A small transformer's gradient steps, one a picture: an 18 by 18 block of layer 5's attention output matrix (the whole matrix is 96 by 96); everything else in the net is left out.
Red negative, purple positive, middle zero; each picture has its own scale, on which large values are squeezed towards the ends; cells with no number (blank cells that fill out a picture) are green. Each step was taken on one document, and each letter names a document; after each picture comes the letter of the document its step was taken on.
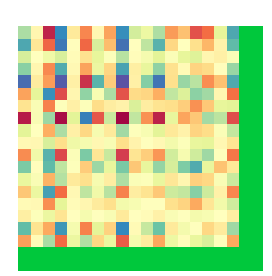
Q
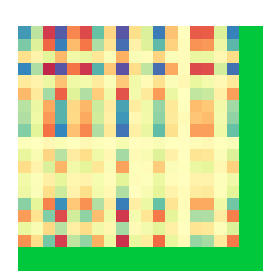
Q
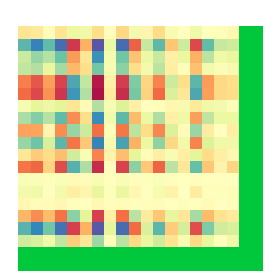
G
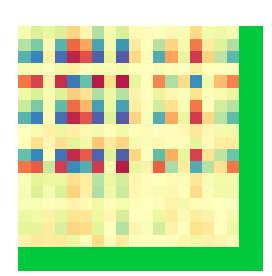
G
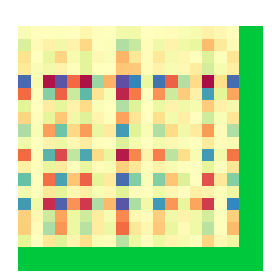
Q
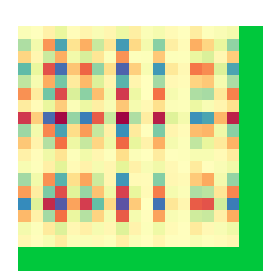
Q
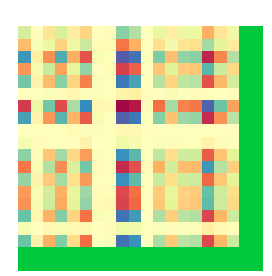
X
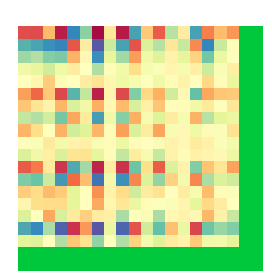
G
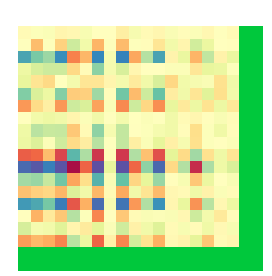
G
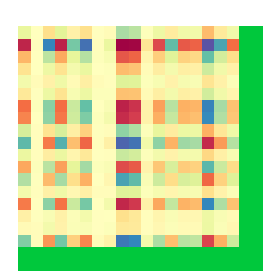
X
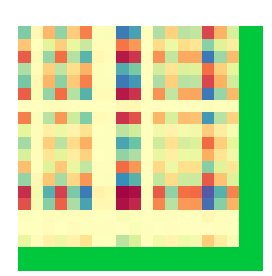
X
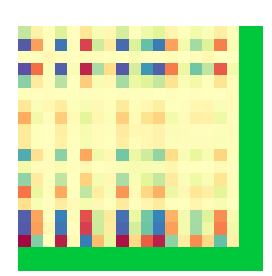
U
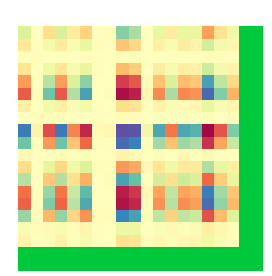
X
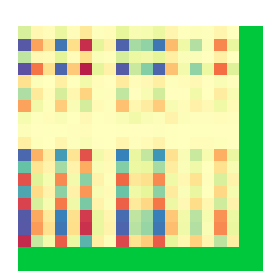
U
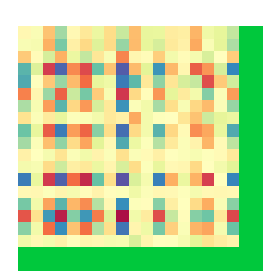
Q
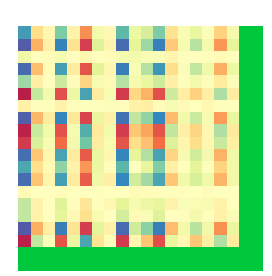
U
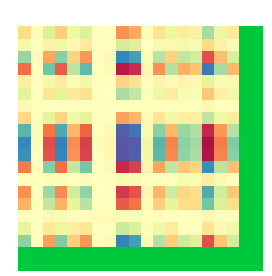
X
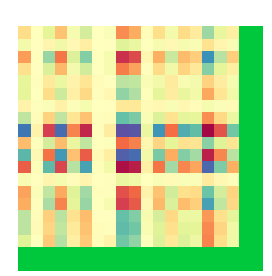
X
